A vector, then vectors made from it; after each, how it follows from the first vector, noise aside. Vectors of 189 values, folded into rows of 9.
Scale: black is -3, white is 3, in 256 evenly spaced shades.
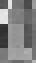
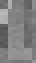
shrunk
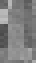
shrunk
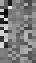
sign-scrambled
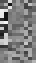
sign-scrambled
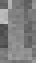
shrunk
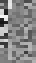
sign-scrambled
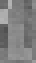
shrunk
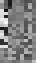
sign-scrambled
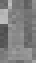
shrunk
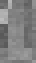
shrunk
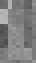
shrunk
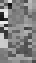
sign-scrambled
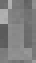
shrunk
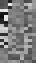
sign-scrambled
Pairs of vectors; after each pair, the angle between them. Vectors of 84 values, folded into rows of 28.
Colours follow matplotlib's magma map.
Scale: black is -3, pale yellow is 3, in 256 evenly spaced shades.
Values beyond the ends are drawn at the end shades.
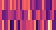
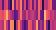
partly opposed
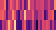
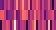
partly aligned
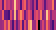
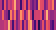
nearly parallel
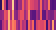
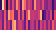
partly aligned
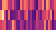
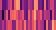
nearly opposite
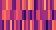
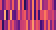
orthogonal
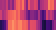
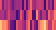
partly opposed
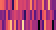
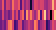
orthogonal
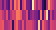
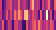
partly aligned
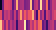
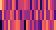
nearly opposite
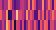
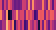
nearly parallel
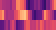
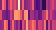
partly aligned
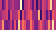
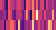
orthogonal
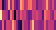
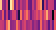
orthogonal
